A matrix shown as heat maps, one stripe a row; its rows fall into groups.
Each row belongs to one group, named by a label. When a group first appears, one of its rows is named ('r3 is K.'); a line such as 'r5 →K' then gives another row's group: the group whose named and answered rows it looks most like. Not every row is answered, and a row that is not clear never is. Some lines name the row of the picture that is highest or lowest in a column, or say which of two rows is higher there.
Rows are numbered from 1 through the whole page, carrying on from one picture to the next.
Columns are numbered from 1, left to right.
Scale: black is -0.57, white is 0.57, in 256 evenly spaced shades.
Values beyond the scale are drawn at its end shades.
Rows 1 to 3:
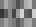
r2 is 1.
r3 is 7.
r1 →7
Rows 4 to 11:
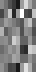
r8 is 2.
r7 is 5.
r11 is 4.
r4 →4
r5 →1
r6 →7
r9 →2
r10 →2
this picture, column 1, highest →7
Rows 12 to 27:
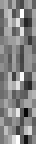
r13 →1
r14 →2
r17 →5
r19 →5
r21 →2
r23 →7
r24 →2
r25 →5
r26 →7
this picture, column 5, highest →27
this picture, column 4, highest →27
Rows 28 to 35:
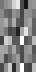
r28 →2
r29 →5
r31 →4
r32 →1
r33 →5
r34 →5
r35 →1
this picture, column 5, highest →28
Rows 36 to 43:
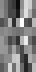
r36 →4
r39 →7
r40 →4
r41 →5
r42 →2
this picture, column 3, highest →43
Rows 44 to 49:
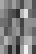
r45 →4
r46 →5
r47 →5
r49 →4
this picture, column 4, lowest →45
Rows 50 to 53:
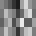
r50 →4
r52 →1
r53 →7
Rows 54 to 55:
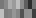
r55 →5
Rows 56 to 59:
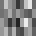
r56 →7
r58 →4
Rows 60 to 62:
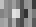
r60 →5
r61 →2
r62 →5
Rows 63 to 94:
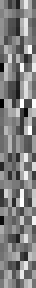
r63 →4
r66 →4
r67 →5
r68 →7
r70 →1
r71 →7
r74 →1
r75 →2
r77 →7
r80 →4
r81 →1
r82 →4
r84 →1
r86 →5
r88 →5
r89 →4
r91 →2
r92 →4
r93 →1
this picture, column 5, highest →75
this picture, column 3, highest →69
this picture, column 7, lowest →75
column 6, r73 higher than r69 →Yes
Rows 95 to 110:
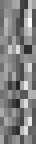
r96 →7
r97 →7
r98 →7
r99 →5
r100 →2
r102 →7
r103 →5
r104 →4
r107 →5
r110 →5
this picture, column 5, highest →100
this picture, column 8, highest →97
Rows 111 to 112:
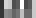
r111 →1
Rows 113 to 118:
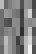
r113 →5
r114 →7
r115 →5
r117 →7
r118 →7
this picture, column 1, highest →113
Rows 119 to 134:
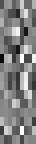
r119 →1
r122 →2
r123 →5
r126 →7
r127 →4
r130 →2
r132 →5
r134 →5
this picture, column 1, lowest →125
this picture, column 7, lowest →122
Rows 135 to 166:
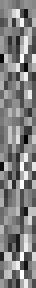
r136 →2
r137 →1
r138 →7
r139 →4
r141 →1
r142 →2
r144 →5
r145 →7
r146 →5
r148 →7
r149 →2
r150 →2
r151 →5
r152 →4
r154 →4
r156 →5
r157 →5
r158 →2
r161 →4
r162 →4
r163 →1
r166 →4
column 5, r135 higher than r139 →Yes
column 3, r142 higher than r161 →Yes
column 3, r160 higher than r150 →No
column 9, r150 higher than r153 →No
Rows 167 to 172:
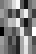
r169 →2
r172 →4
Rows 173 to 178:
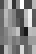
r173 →1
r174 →7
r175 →7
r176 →2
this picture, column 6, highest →173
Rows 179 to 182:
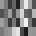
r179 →4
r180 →1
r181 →4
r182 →2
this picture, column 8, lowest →180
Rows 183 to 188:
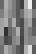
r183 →7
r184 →7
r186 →5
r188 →7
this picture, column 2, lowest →186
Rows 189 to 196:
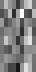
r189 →7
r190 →1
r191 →5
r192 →7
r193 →7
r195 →7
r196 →4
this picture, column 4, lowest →190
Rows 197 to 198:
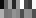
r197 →1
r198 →5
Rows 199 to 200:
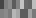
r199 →1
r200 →2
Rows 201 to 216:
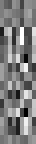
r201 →5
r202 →7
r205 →1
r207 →2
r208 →4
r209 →5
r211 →4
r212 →1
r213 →2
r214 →4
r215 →4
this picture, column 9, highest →204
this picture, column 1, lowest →204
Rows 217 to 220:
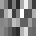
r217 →4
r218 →1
